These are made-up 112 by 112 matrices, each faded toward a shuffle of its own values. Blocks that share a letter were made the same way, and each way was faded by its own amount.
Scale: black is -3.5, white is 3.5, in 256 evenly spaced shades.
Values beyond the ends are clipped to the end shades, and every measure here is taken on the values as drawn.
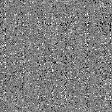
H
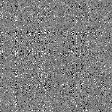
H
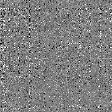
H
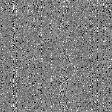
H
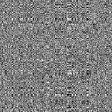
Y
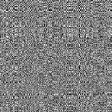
Y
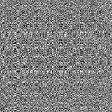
Y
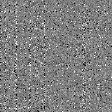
H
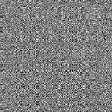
Y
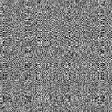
Y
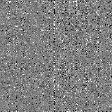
H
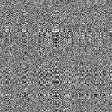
Y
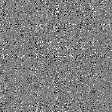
H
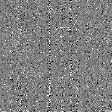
H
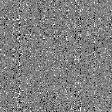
H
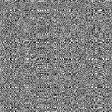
Y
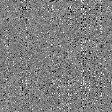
H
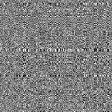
Y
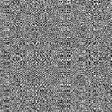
Y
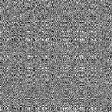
Y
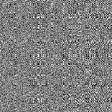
Y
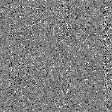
H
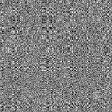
Y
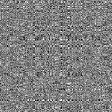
Y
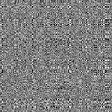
Y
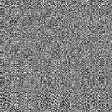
Y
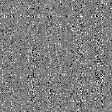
H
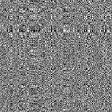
Y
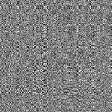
Y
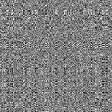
Y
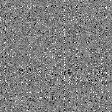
H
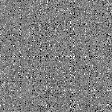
H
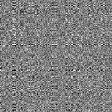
Y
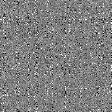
H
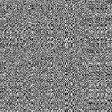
Y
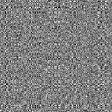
Y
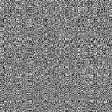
Y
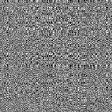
Y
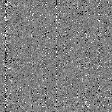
H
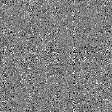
H
